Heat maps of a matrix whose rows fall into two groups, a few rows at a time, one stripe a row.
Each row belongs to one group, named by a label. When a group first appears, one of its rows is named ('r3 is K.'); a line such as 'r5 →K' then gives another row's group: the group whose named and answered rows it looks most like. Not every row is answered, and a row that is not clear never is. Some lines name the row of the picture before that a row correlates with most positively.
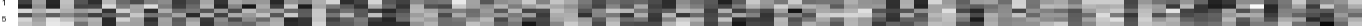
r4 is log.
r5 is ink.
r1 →log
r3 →ink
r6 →ink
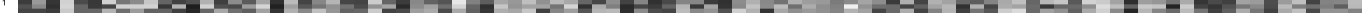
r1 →log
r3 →log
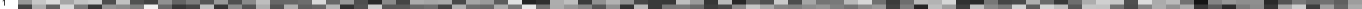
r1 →ink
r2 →log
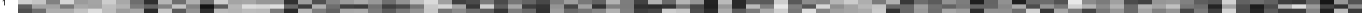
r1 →ink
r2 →ink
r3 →ink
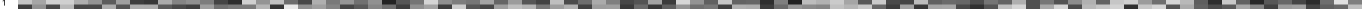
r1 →ink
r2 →log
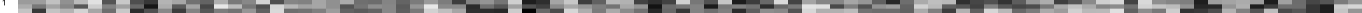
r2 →ink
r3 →ink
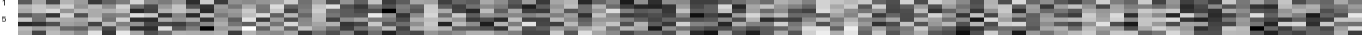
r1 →log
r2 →ink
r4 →log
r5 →ink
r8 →ink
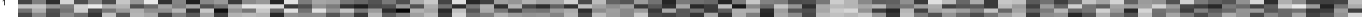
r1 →log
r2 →ink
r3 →log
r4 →log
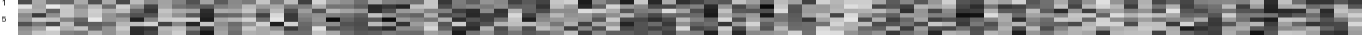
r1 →log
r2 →ink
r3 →ink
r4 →ink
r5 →ink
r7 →ink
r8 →ink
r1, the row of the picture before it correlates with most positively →3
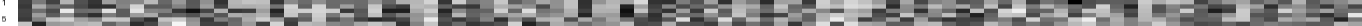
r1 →log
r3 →log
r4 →log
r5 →ink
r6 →ink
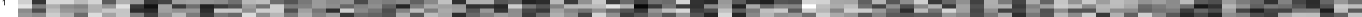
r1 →ink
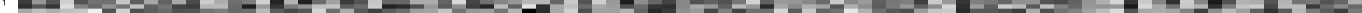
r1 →log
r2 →log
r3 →ink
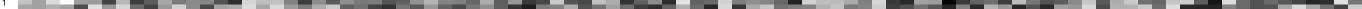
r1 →ink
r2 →ink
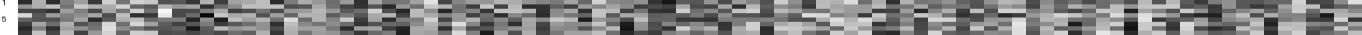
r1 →log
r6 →log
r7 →log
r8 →log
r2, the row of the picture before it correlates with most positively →2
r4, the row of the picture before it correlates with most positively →1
